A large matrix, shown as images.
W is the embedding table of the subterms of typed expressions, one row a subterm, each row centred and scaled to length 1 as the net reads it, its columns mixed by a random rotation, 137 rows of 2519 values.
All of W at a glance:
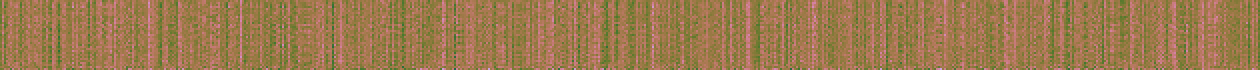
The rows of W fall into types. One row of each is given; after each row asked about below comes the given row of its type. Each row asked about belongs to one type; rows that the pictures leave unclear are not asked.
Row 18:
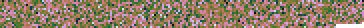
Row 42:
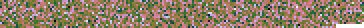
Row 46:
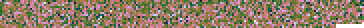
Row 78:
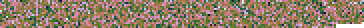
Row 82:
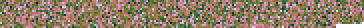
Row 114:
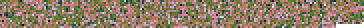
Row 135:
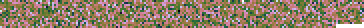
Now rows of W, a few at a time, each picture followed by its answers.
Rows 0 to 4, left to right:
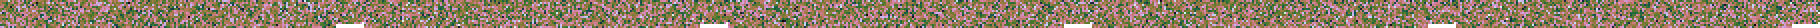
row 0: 82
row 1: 114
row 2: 42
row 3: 42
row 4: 42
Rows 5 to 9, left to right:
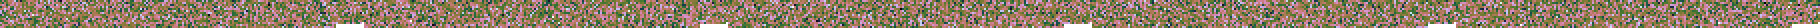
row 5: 78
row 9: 46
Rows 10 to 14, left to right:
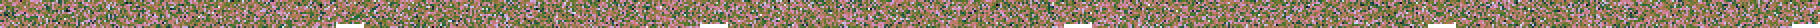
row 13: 78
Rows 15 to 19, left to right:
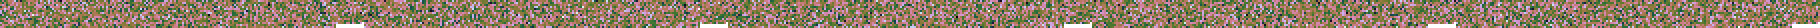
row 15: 78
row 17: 114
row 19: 82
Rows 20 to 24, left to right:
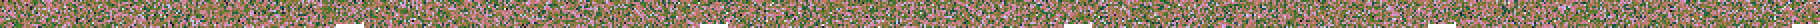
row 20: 18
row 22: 114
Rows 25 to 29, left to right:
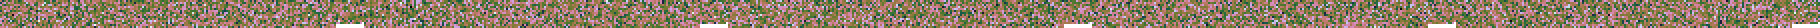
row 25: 114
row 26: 135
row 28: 82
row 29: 42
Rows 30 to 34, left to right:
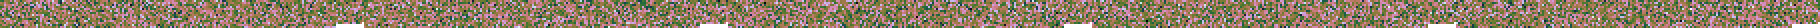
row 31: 18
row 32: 82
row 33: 42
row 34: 42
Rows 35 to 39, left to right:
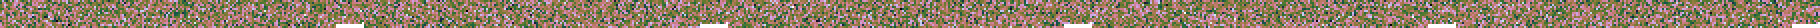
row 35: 42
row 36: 18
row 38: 42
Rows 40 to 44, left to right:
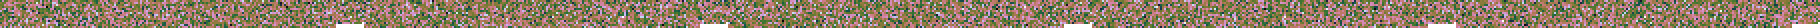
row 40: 135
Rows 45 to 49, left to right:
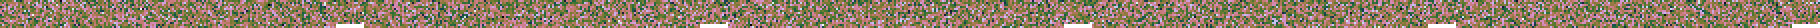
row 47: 114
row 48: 46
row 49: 78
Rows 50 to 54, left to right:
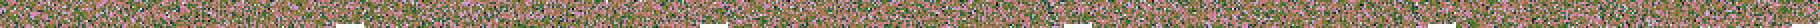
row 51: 135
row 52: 78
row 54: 18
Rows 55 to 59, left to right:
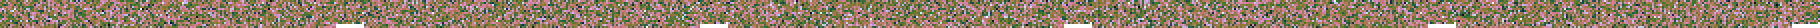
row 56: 82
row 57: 42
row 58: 135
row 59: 114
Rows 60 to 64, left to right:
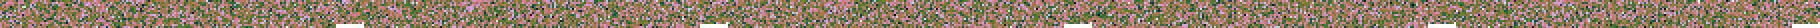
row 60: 46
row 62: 82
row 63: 114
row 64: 135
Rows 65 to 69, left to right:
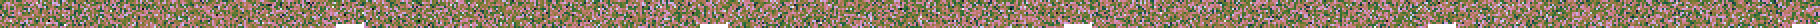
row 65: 46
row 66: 42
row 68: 82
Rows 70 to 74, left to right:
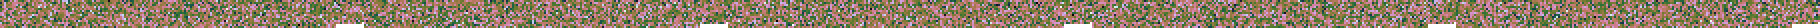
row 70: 42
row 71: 114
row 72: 46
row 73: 46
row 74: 46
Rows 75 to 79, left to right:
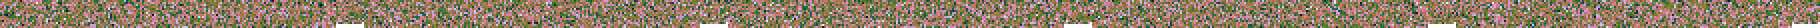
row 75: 114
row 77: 114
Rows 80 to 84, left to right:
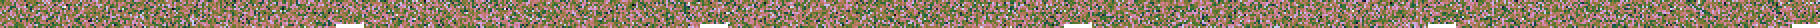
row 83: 114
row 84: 78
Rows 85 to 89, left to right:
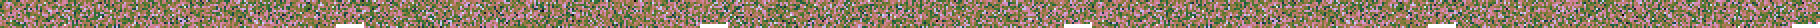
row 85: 46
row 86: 135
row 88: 46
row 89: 82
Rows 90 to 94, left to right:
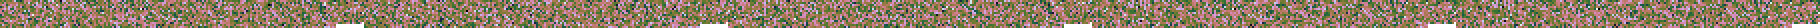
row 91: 18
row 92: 78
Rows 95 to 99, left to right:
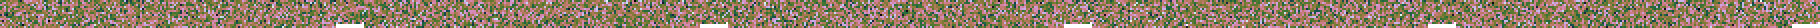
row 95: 114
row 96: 135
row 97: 135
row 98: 114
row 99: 82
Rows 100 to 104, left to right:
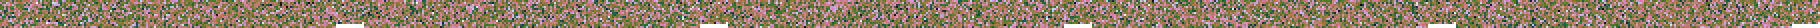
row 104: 18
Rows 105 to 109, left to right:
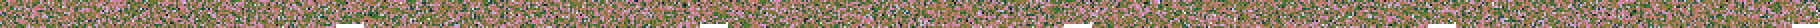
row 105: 82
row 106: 114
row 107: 18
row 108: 42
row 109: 135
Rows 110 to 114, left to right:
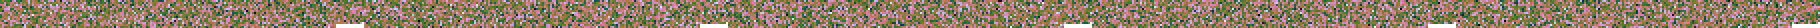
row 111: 42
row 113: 82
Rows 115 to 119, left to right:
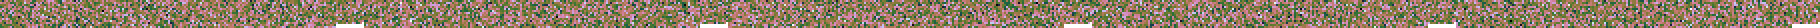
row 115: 18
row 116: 78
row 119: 42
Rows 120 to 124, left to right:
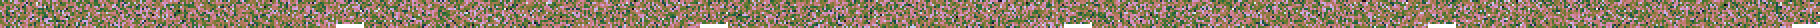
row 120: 135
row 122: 114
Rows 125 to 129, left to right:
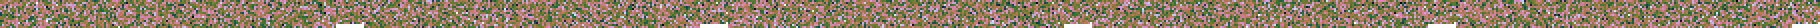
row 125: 78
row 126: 42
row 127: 78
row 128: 46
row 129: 42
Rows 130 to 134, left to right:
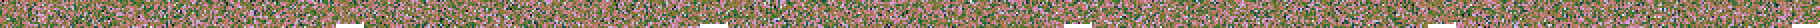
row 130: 18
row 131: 18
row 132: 135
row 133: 78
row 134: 114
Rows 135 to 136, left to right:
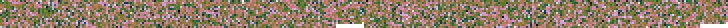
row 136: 18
